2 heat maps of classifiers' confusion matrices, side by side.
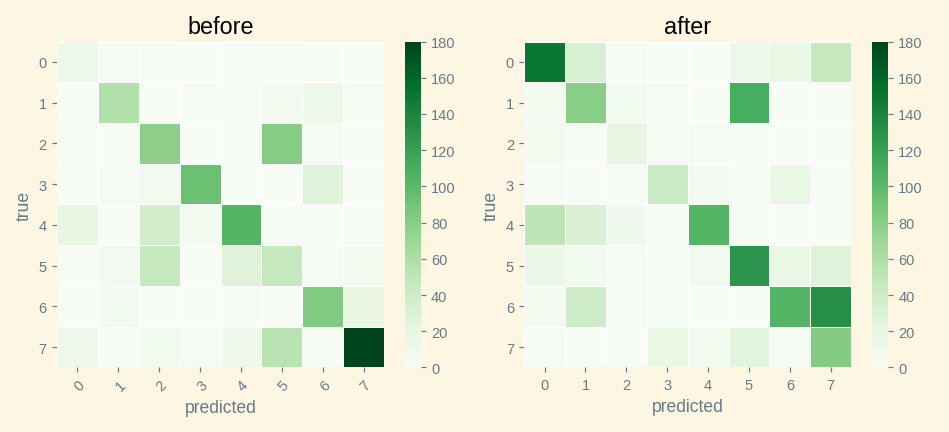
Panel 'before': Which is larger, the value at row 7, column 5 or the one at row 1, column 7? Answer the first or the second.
the first
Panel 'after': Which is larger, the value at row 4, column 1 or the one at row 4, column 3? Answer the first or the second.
the first
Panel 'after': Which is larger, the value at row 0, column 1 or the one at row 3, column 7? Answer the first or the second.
the first
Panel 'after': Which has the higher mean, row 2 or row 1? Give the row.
1
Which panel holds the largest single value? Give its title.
before
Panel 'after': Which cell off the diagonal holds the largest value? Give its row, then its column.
6, 7
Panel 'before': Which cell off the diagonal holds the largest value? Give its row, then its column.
2, 5
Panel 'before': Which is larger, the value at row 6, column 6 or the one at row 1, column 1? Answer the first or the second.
the first
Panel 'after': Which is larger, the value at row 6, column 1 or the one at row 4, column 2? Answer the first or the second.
the first
